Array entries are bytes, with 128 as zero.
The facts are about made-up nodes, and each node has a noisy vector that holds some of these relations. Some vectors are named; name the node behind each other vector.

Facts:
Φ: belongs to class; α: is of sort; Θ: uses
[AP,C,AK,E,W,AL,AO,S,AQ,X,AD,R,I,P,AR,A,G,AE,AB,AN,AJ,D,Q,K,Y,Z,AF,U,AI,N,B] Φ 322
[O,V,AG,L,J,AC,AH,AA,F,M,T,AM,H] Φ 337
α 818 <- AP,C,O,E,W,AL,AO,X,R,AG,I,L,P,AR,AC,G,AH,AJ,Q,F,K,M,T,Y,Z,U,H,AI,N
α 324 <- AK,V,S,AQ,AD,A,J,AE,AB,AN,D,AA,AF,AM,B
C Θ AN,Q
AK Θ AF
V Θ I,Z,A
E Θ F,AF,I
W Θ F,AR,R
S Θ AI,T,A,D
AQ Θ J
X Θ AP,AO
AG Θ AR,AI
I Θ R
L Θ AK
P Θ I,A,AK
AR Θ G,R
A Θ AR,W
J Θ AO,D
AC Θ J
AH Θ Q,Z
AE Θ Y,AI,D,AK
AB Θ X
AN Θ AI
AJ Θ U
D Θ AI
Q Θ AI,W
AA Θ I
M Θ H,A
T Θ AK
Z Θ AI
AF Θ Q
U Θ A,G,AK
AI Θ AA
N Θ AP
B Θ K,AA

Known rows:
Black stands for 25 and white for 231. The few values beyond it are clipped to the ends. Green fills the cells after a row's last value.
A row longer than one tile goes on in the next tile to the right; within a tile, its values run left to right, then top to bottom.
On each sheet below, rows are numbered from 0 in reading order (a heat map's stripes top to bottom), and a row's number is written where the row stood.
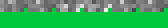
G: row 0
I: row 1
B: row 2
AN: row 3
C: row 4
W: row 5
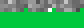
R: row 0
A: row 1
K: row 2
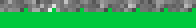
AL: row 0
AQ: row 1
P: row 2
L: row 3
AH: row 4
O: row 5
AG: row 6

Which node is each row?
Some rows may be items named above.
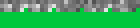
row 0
B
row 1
B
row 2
P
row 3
AB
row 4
K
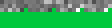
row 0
AP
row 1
F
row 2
D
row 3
AD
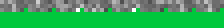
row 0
Y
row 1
E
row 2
AF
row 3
AP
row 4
AK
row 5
H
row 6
Y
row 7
AI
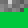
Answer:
E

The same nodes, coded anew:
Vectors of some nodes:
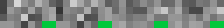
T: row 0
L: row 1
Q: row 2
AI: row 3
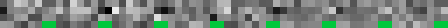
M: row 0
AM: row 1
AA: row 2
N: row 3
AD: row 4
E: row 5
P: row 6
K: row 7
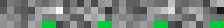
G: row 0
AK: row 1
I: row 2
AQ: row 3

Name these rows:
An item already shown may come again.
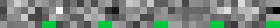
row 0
AC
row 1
AK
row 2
M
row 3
C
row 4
J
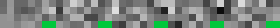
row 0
Y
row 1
O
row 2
AQ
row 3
AB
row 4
H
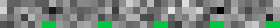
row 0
AD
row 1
AL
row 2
O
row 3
J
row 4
AP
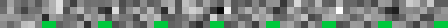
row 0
AO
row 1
B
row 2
A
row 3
V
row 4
AF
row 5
F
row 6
D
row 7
M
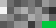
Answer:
AN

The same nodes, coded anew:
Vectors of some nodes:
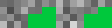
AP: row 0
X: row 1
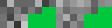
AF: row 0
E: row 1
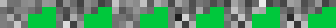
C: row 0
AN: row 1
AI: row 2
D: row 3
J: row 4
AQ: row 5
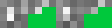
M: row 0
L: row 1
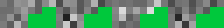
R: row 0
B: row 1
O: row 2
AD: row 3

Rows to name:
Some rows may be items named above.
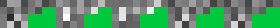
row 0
AQ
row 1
M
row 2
H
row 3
A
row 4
AN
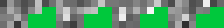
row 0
V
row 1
F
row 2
H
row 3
AA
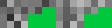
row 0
AK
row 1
AO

